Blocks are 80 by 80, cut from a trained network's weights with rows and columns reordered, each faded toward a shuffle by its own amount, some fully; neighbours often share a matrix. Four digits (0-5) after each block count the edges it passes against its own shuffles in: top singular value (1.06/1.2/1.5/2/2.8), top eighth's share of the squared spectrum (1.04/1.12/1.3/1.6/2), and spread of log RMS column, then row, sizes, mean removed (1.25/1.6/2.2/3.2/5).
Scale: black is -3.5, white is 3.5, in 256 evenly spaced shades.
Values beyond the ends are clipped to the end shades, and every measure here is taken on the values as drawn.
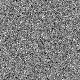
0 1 0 0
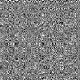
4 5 3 3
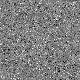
0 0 0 0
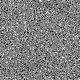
0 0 0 0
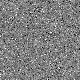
0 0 0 0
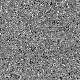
0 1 0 0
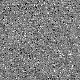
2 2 1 0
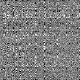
3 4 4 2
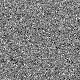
0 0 0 0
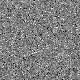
0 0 0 0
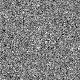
1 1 0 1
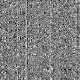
3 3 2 2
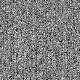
2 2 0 2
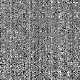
3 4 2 3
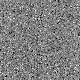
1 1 0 0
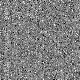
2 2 0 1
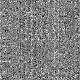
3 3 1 2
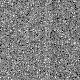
1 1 0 1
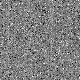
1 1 0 0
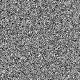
2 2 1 0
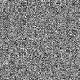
3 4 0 2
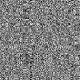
3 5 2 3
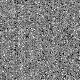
1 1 0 1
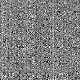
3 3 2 3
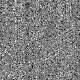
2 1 0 0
